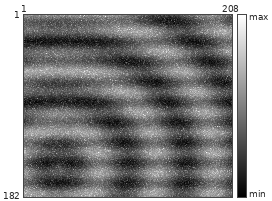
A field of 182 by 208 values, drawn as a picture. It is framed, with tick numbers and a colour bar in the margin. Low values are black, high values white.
Average level on the scale: 40%. Rings: centred on the bottom left. Seam: none. Stripes: horizontal, repeating 9 times. Histogram: bell-shaped.
